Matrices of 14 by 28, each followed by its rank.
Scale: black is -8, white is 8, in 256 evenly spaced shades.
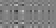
one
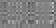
two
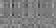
two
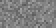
full rank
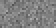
full rank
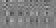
two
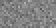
full rank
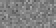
full rank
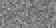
full rank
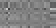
two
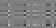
one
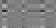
one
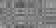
two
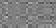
two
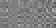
two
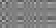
one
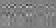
two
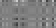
one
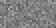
full rank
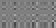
one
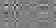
one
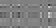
one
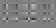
one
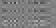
two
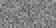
full rank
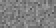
full rank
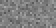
full rank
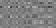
two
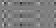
one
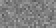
full rank
